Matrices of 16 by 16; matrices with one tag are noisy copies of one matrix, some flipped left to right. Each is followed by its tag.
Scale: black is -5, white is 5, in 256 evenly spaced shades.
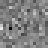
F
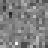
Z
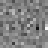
F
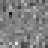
Z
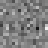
F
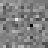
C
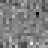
Z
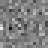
F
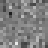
Z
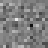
C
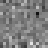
Z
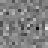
F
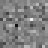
C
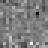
Z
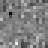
Z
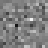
C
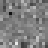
Z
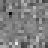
Z
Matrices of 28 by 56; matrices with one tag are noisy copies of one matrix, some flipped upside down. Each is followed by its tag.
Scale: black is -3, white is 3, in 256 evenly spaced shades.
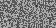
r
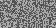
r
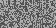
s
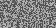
r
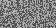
r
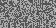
s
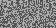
r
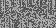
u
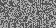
s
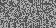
s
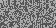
s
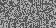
s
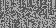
u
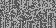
u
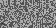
s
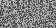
r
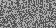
r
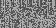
u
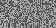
s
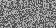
r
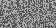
r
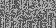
u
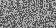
r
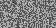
r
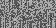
u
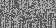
u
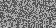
r
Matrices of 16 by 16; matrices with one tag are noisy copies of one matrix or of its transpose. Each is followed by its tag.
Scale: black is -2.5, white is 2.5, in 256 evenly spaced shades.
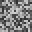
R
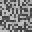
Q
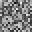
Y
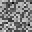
Y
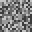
Y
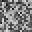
R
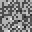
Y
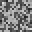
R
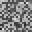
Y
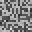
Q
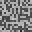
Q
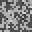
R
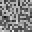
Q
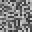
Q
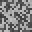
R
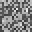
Y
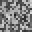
R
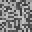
Q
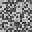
Y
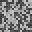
R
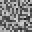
Q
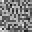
Q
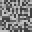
Q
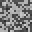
R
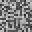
Q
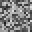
R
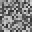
Y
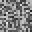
Q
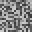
Q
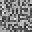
Q
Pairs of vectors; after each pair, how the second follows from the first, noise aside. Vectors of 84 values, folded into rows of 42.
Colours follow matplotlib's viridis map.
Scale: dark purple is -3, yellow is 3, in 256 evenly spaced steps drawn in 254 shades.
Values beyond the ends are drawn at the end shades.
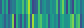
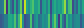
wrapped around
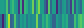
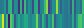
sign-scrambled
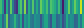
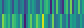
wrapped around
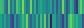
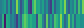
wrapped around
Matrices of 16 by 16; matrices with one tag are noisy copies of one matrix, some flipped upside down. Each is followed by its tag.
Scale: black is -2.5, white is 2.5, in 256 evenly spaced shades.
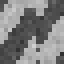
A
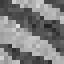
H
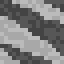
H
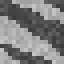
H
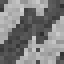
A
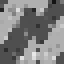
A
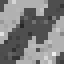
A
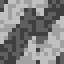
A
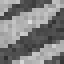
H
